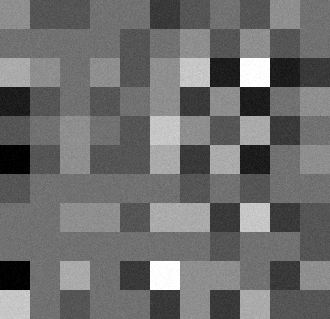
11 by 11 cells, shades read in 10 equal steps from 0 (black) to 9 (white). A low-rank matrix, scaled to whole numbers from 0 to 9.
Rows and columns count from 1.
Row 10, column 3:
6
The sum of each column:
37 42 47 44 37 54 47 38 49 34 42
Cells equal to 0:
2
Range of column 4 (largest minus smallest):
2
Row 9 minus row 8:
0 0 -1 -1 1 -2 -2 1 -3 2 0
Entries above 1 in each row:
11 11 9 9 11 9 11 11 11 10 11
